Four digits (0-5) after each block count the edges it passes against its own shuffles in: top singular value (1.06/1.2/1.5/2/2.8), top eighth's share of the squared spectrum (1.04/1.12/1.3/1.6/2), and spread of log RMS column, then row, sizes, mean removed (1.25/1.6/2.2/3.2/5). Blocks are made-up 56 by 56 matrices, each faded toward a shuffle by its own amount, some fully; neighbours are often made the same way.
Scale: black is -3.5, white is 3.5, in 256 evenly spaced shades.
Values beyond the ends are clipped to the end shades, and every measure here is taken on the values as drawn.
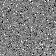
0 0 0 0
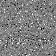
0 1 0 1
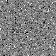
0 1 0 1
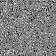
0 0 0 1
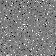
1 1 0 0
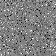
1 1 0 0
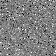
1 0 0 0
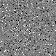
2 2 0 0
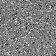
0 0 0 0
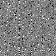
3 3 2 0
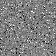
0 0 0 0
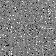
2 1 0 0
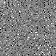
3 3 1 1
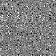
3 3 2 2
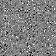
3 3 1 1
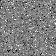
1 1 0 0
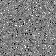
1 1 0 0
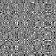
4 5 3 3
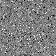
1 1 0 0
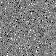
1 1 0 0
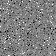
0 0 0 0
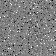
0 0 0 0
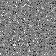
2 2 1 0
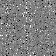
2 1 1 0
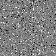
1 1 1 0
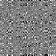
4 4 2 3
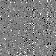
3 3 2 1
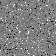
0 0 0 0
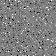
0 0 0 0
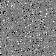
2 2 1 0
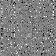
3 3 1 1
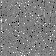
2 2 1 0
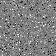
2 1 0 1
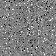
3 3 1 0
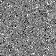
0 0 1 0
